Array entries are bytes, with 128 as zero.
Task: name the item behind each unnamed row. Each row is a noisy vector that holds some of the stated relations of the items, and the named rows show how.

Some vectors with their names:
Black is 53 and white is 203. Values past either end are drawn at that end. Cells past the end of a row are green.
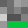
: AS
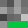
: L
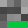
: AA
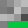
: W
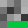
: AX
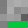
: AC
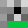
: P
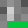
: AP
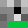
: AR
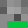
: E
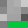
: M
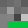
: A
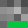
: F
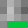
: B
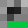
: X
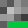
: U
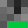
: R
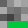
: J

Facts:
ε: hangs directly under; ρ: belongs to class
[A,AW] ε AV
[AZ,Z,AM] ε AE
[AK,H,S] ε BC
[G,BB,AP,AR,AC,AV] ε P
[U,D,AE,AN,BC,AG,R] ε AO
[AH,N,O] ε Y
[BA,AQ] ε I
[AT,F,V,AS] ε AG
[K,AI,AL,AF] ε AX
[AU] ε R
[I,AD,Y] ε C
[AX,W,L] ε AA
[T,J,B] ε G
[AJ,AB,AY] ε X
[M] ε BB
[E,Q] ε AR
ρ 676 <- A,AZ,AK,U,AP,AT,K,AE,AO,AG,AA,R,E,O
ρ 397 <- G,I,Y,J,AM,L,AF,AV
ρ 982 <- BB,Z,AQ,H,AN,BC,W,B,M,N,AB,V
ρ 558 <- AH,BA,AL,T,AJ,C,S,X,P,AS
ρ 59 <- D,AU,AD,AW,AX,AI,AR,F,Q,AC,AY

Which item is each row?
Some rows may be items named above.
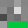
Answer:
AF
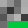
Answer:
AX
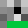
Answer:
AR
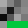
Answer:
Y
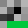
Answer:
G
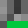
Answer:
BC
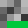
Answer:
AX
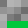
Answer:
T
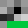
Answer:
AV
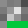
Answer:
AI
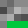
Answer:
O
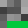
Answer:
AA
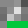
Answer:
AI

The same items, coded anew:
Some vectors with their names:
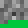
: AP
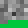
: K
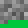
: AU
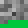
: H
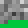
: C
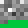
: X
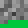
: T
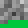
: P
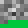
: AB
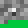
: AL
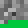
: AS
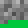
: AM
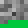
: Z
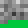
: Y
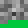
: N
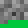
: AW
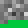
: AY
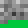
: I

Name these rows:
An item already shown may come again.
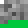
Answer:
BC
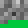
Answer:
J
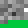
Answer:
AX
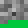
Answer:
AN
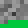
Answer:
L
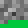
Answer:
S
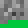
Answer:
AT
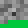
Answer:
AF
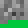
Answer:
AT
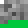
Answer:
BC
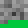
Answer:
AR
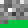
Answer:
X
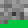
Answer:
AD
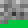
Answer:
I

